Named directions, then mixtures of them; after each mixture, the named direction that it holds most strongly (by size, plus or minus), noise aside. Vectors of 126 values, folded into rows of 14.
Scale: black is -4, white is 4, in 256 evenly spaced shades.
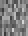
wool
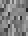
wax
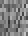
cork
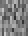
wool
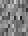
wax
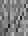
cork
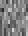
wool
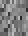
wax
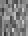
wool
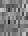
cork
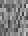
cork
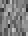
wax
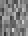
wool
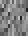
wax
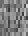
cork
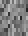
wax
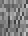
cork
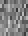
cork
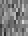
wool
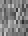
cork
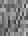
cork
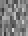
wool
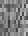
cork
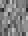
wax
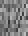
cork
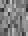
wax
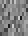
wax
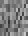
cork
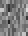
wax
